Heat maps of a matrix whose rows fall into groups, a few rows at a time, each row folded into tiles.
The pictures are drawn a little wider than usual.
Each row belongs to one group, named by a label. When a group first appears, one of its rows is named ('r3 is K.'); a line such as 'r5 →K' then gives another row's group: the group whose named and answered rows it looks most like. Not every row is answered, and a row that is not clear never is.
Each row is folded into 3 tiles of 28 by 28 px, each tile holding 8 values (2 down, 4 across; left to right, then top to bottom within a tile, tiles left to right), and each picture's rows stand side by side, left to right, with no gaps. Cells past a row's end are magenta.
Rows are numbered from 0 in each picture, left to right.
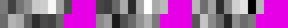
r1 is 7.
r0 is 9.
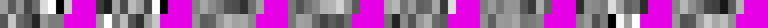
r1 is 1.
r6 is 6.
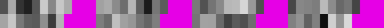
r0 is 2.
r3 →6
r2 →9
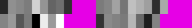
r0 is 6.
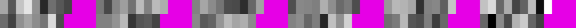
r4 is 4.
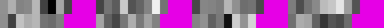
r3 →9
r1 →7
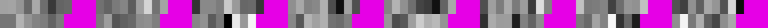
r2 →6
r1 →7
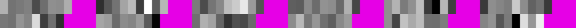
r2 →9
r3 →1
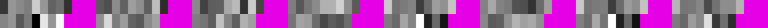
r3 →9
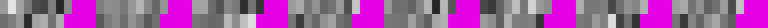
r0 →4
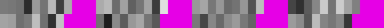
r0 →2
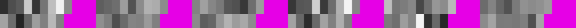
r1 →7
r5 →2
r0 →7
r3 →7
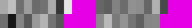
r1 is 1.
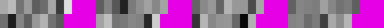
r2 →2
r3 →6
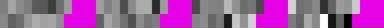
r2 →6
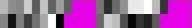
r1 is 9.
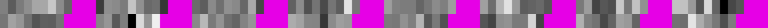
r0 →9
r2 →1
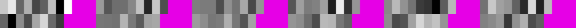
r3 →4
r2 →2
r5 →4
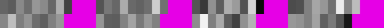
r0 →1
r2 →1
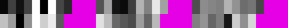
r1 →2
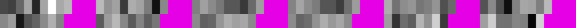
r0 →7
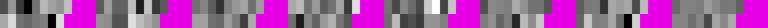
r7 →6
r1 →4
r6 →2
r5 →6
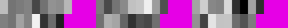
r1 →9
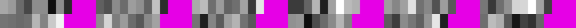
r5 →9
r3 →7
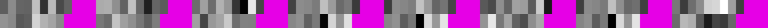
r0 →4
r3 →6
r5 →1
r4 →6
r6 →6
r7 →9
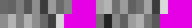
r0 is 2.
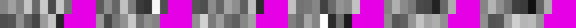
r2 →1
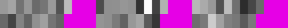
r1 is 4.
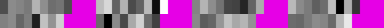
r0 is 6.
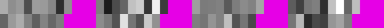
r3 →7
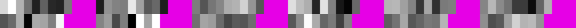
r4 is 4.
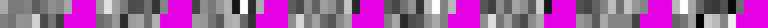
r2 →4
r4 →7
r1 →4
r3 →1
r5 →1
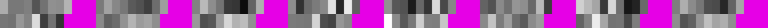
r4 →2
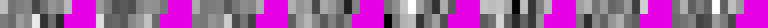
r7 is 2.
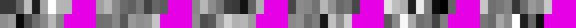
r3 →6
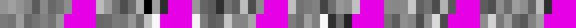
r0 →4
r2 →2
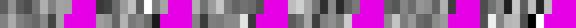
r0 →2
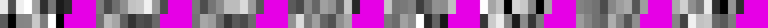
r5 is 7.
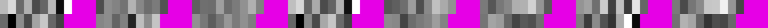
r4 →7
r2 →7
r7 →9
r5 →9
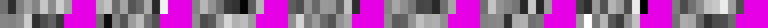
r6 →1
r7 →9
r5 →4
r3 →1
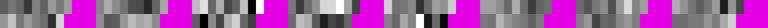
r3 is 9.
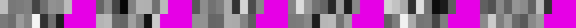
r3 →4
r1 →2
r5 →1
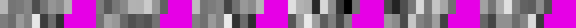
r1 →9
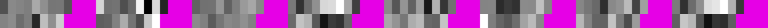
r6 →2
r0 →6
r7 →9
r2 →7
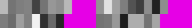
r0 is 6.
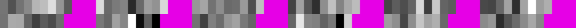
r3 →2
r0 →9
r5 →7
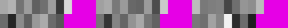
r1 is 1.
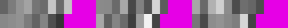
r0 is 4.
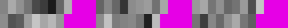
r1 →2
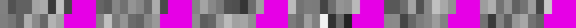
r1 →1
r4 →7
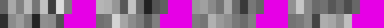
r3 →4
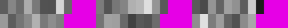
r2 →1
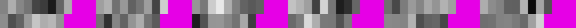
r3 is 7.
